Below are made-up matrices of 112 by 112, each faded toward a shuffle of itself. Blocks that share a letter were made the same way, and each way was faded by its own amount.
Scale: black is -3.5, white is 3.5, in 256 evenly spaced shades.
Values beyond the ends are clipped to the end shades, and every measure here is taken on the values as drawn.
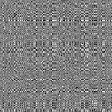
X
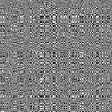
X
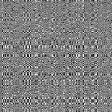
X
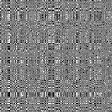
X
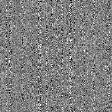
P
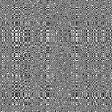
X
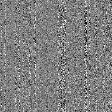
P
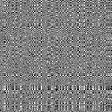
X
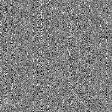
P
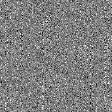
P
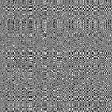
X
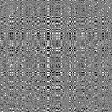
X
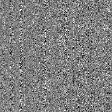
P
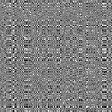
X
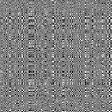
X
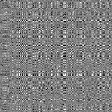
X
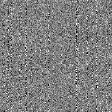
P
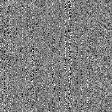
P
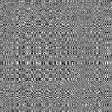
X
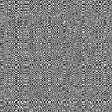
X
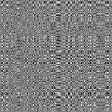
X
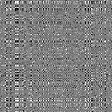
X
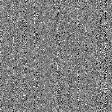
P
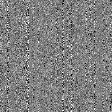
P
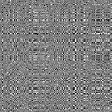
X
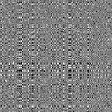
X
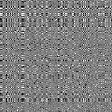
X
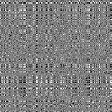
X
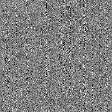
P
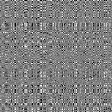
X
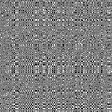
X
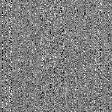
P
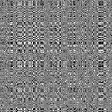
X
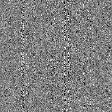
P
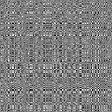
X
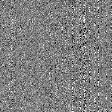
P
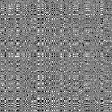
X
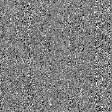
P
